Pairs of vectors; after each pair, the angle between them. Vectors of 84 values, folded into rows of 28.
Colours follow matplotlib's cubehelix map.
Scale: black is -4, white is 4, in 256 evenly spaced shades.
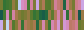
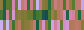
nearly parallel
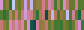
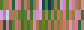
partly opposed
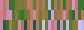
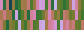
partly aligned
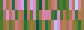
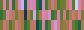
nearly parallel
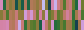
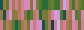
partly opposed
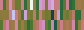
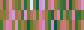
nearly parallel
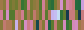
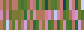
partly aligned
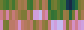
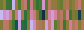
orthogonal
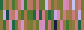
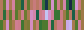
partly opposed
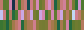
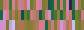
partly opposed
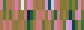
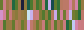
nearly opposite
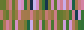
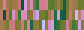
partly opposed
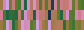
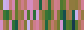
partly aligned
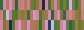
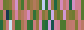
nearly opposite
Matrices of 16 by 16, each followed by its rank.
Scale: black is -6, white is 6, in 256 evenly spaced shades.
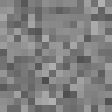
full rank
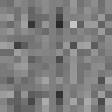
three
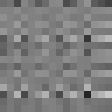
two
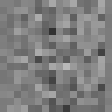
three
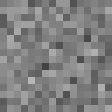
full rank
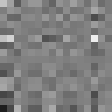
two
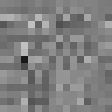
three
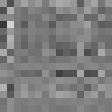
two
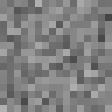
full rank
